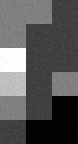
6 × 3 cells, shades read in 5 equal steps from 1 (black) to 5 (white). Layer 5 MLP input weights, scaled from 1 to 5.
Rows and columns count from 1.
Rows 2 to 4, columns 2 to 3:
2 2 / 2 2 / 2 3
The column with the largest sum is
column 1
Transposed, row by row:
3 3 5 4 3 2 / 3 2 2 2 2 1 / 2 2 2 3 1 1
